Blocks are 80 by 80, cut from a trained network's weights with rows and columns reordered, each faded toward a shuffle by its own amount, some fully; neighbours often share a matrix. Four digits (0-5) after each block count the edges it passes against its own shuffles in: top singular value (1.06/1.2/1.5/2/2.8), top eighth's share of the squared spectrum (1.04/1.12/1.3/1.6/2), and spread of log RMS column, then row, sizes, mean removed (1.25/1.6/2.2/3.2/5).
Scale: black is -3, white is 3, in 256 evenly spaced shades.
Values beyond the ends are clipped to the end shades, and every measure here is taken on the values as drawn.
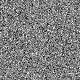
0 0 0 0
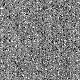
2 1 0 1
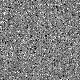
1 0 0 0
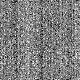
3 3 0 2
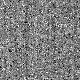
2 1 0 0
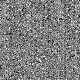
1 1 0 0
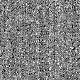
2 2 0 1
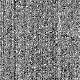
3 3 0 2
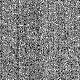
2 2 0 1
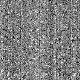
3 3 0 2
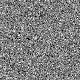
0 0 0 0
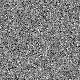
0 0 0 0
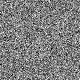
0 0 0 0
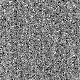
1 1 0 0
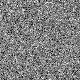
0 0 0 0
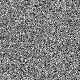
1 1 0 0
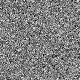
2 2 0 0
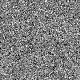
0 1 0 0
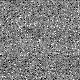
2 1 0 0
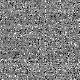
2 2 2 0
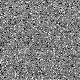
0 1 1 0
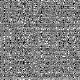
3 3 3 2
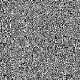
3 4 2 2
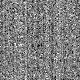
3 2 0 2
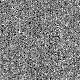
1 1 0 0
